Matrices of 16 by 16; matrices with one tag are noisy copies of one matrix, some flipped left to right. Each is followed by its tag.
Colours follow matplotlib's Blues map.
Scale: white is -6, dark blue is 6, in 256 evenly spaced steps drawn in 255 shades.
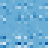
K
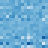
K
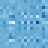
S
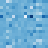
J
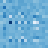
S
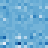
K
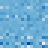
K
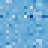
J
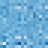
K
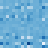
K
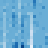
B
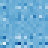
K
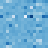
J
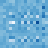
S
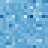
J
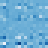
K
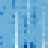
B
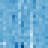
B
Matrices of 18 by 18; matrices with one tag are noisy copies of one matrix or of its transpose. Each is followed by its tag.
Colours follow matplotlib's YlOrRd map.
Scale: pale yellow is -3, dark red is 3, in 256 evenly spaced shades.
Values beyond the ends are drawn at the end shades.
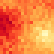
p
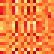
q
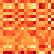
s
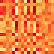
q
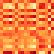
s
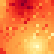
p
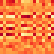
q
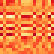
q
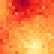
p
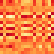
q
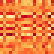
q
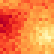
p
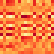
q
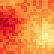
p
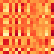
s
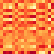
s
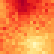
p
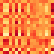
s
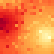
p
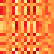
q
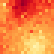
p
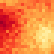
p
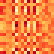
q
